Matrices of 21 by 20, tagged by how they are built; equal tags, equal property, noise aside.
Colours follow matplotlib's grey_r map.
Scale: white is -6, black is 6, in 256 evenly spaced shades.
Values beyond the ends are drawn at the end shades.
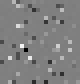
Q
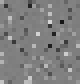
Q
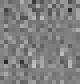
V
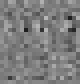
V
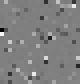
Q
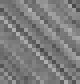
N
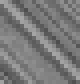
N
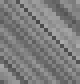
N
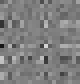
V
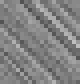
N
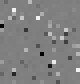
Q
